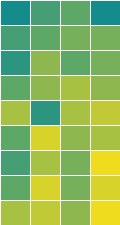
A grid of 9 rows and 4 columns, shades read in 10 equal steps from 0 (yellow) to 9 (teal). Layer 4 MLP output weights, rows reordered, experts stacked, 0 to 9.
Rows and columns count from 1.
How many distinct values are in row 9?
4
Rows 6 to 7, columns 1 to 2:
6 1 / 7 3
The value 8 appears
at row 3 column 1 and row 5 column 2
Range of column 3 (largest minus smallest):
3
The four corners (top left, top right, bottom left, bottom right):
9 9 3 0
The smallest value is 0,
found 2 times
